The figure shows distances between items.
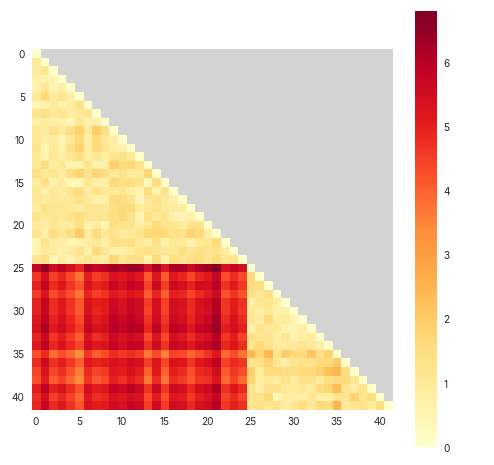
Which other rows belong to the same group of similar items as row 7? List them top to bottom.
0, 1, 2, 3, 4, 5, 6, 8, 9, 10, 11, 12, 13, 14, 15, 16, 17, 18, 19, 20, 21, 22, 23, 24
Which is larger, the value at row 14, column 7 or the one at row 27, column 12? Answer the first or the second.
the second
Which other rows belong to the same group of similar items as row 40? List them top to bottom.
25, 26, 27, 28, 29, 30, 31, 32, 33, 34, 35, 36, 37, 38, 39, 41
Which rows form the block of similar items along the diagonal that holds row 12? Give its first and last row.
0 to 24
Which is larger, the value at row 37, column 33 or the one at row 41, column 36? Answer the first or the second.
the first
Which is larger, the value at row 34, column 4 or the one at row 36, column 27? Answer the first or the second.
the first
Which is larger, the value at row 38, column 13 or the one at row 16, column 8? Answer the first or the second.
the first
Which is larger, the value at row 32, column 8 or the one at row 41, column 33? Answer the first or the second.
the first
